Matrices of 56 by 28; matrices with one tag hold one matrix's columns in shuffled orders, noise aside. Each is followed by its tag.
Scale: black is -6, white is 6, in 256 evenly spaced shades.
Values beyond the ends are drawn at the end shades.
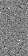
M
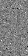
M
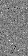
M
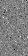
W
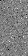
W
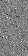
W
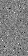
M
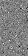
M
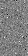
W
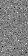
M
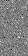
W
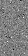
W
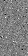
W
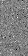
W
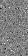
M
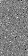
W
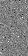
W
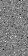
W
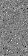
M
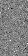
M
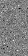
M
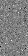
M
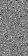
W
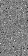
M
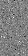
W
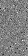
M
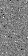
W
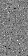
M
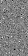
W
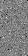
W
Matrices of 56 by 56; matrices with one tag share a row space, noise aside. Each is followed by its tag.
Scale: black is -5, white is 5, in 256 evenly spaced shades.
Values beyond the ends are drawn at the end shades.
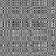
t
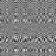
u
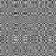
u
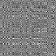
t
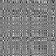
t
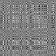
t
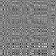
t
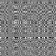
u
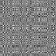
t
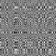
u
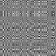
t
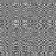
u
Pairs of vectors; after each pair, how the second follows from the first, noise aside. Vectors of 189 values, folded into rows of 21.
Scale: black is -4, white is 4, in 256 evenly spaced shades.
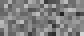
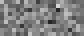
shuffled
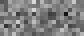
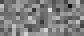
shuffled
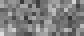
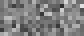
shuffled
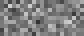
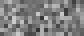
shuffled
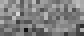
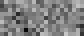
sign-scrambled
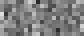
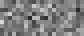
shuffled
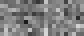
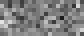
shuffled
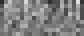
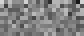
sign-scrambled
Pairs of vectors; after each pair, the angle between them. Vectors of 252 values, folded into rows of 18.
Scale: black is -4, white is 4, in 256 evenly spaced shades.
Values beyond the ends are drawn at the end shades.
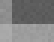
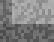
nearly opposite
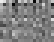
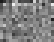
nearly opposite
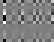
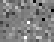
orthogonal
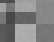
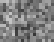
partly opposed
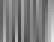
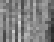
nearly opposite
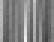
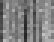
nearly opposite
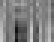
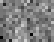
partly opposed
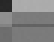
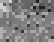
partly opposed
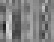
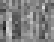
nearly parallel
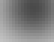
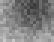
nearly parallel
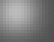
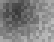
nearly opposite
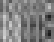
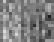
nearly parallel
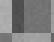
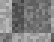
nearly parallel
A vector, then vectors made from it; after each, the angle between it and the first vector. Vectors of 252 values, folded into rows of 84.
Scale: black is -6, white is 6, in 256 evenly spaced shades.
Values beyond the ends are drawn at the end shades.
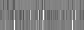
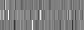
partly opposed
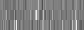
partly aligned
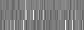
partly aligned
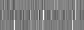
nearly parallel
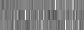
partly aligned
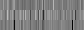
nearly opposite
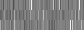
partly aligned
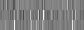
nearly parallel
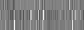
nearly parallel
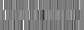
partly opposed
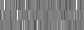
orthogonal
